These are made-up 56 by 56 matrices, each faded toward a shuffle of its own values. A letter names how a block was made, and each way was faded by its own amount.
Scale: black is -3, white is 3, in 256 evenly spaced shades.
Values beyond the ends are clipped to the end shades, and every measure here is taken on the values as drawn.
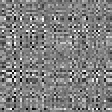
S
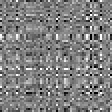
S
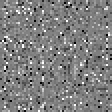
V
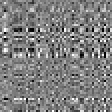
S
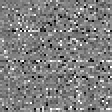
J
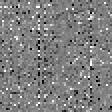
V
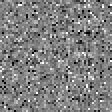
V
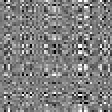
S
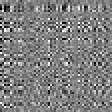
S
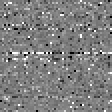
J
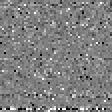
J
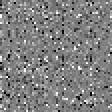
V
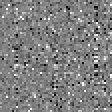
V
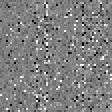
V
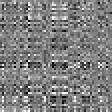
S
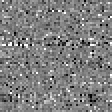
J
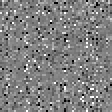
V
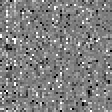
V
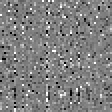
V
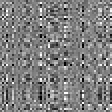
S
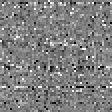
J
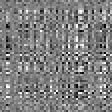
S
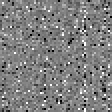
V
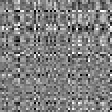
S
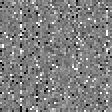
V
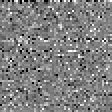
J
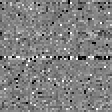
J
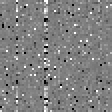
V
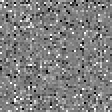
V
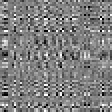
S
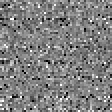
J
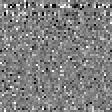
J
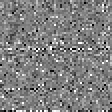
J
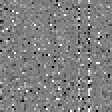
V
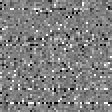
J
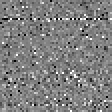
J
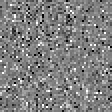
V
